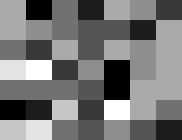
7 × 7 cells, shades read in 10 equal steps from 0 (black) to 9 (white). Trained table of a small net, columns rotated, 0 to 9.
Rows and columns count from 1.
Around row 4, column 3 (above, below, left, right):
6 4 9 5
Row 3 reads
4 2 6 3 6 5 6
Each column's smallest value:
0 0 2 1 0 1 1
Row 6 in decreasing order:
9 7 6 4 2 1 0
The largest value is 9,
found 2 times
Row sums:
24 28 32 35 27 29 31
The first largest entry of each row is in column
1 1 3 2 6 5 2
